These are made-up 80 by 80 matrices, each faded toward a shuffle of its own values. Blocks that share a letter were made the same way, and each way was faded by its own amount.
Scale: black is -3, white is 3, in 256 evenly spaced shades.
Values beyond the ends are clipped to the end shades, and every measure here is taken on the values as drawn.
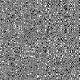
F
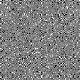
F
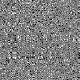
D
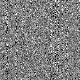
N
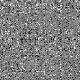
D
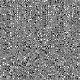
D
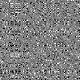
F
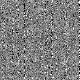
N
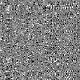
D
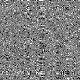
F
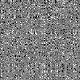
D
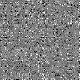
D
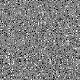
D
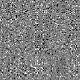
D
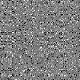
F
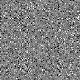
D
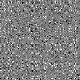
F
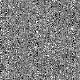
N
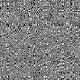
D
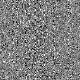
N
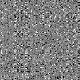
D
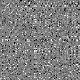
F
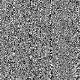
N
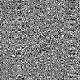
D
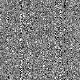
N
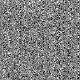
N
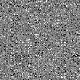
D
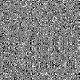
D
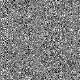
N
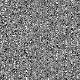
N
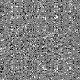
F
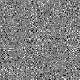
D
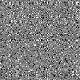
F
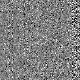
N
